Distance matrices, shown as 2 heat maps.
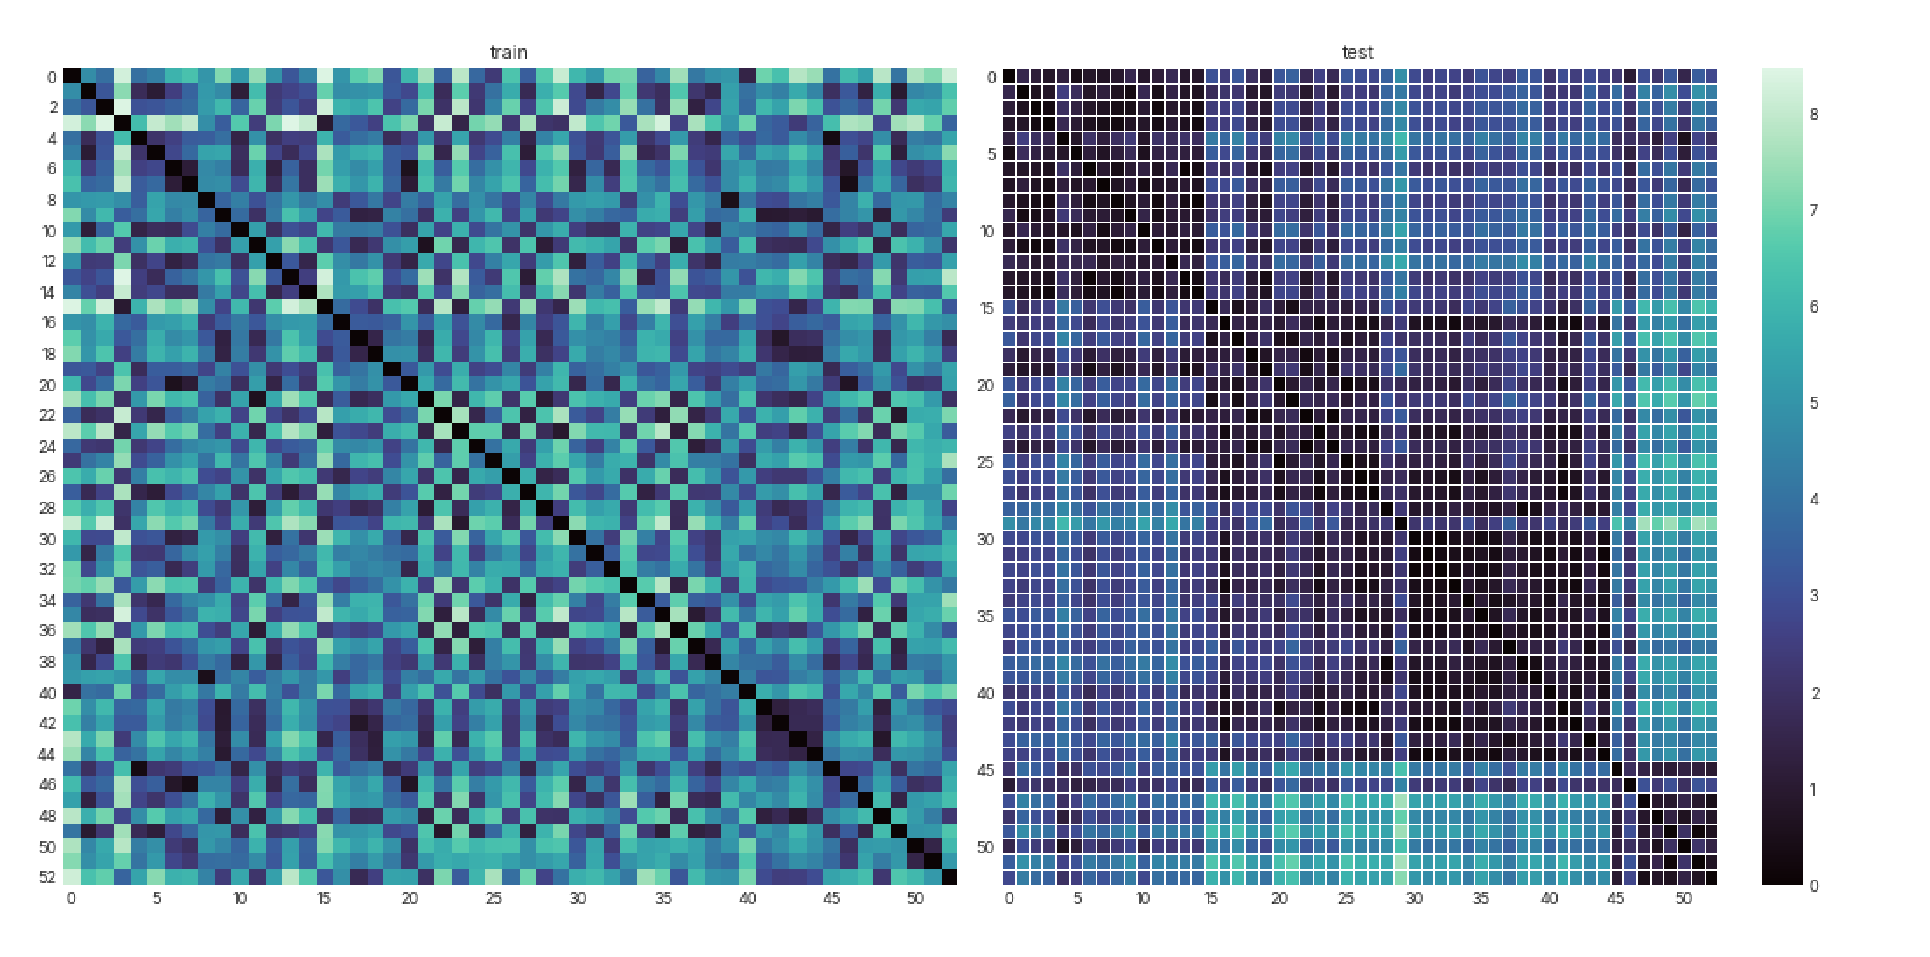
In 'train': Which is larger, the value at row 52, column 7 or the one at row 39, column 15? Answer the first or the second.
the first
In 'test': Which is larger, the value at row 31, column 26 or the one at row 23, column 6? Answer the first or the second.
the second
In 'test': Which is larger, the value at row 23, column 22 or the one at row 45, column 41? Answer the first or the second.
the second
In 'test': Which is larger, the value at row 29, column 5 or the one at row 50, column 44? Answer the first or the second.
the first
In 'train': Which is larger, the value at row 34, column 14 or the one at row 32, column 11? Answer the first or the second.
the second
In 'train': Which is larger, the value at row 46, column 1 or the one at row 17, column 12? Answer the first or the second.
the second
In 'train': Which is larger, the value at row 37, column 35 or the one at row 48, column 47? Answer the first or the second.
the second
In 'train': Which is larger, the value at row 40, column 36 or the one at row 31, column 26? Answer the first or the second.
the first
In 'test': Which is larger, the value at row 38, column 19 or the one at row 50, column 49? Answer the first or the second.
the first
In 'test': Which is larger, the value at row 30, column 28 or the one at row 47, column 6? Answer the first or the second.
the second
